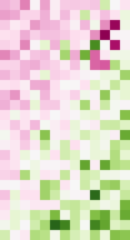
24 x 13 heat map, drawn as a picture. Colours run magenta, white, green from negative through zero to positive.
Odd patch: rougher, in the top right. Roughest part: top right. Grain: fine. Slope: up to the bottom right. Mirror symmetry: none.
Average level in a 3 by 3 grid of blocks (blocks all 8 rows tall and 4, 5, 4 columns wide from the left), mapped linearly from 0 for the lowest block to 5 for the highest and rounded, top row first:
011 | 124 | 245
